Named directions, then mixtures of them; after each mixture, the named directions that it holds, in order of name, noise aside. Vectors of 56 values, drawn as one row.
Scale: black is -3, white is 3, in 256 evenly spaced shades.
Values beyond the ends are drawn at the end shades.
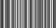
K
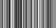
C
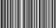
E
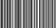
C, E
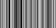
C, E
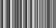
C, K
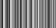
C, K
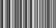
C, K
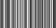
K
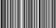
E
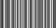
K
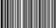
E, K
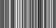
C, K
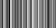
C, K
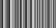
C, K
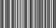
K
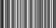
K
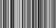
C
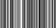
C, E
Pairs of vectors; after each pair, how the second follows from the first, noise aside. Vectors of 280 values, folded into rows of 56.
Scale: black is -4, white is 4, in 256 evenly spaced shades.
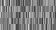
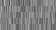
shrunk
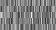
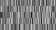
negated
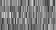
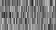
negated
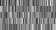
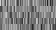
negated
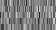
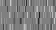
partly zeroed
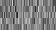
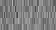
shrunk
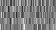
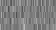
shrunk
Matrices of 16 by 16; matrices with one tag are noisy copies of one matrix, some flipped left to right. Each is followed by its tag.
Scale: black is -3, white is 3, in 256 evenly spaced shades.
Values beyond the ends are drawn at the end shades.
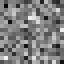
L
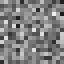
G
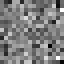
L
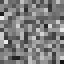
G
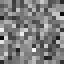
G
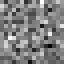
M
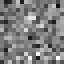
L
